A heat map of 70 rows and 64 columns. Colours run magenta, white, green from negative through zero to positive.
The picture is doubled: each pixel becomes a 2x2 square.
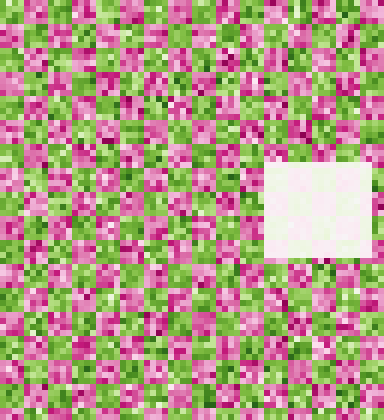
Neither half mirrors the other. The field is checkered. The histogram has two humps. The middle right is the smoothest part. Overall the values sit about 50% of the way up the scale. An odd patch, calmer than its surroundings, sits in the middle right. No overall slope runs across the table.
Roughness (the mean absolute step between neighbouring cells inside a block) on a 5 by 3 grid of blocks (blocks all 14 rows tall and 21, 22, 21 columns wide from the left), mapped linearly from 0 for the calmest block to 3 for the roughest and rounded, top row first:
3 3 3
3 3 3
3 3 0
3 3 3
3 3 3
